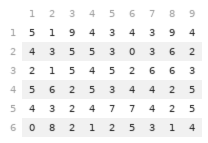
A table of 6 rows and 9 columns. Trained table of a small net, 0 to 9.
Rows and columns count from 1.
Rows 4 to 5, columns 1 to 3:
5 6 2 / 4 3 2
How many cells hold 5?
10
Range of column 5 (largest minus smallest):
5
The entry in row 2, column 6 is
0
